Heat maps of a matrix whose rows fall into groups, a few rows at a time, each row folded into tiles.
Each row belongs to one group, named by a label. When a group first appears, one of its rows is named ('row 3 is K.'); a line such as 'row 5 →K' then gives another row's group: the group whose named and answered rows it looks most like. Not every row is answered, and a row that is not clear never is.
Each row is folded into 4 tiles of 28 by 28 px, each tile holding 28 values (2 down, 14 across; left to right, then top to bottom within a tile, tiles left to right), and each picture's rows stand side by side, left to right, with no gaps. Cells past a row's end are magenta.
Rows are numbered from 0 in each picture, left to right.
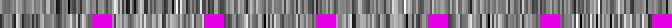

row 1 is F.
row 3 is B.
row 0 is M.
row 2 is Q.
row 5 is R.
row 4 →Q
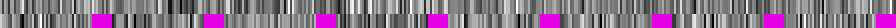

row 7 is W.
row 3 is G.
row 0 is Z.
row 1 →M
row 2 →F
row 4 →B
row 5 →Q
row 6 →Q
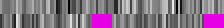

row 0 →M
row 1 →G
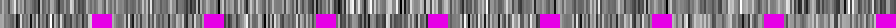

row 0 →W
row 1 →R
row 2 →Q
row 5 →R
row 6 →B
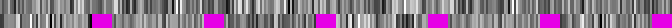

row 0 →R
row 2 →G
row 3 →B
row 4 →F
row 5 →Q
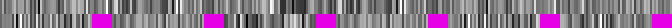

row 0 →W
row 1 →F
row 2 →M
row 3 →F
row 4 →W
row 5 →Z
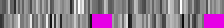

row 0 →R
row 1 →B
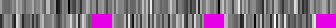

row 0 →M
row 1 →R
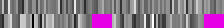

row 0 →Q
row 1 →Z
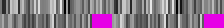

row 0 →G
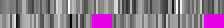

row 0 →B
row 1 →F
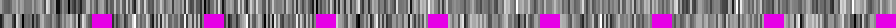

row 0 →M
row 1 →Q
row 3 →Z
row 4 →B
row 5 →Z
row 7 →B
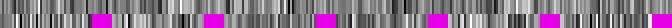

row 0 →R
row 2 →G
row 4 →B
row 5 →W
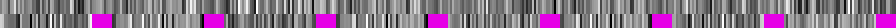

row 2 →G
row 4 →R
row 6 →W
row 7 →F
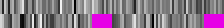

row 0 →Z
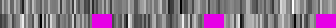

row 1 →M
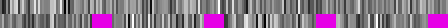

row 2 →Q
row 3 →Z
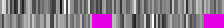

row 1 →Z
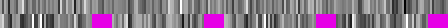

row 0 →Z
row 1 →B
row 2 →Z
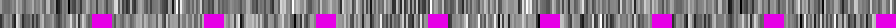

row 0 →M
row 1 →F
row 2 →B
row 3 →G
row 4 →R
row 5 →Z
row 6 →M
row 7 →W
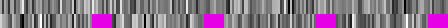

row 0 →Z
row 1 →Q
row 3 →M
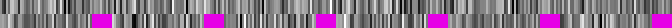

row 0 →G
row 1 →Z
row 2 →W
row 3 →G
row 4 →G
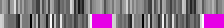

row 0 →W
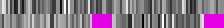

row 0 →F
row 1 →W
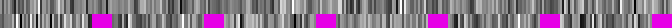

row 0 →R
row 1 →M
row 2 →B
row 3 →F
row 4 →M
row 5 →Z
